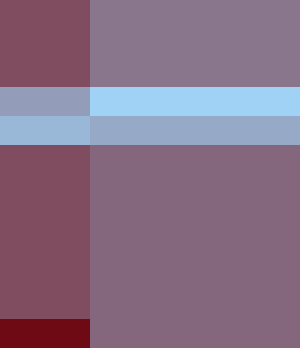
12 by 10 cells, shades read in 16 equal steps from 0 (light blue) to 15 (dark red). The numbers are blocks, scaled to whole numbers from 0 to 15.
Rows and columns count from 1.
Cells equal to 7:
21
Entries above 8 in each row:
3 3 3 0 0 3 3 3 3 3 3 3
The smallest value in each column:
2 2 2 0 0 0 0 0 0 0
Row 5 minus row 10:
-8 -8 -8 -5 -5 -5 -5 -5 -5 -5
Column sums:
111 111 111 80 80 80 80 80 80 80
